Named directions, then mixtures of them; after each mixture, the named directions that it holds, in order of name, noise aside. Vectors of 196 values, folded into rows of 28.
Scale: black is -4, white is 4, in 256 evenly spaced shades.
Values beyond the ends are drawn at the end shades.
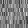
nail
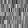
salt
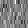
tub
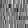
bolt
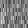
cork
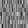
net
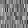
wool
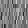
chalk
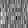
cork, wool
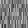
chalk, net, salt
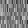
salt, wool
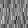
chalk, cork, nail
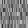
nail, net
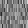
net, wool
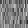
chalk, nail, wool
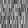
net, salt, tub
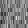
cork, nail, wool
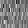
cork, salt, tub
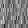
chalk, cork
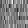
bolt
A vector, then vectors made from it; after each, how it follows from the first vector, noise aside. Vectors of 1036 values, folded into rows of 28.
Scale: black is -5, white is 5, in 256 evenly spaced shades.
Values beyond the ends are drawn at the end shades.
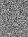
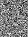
scaled up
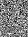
scaled up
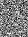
scaled up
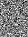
scaled up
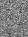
sign-scrambled
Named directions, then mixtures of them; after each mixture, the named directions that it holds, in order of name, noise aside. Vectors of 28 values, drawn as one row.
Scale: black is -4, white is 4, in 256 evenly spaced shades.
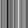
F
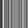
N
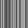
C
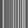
C, F, N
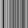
C, N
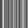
C, N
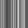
C, F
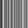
N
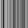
C, N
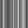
C, F, N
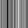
F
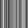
C, N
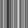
C, F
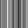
F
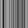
C, F, N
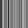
N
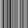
F, N
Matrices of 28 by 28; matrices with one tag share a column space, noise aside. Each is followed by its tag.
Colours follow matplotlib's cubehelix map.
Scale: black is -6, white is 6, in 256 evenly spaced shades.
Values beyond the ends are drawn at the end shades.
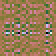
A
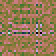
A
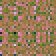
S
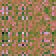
S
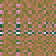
A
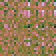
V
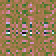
A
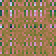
V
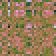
V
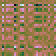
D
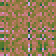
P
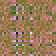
S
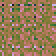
D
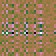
A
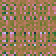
S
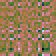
P
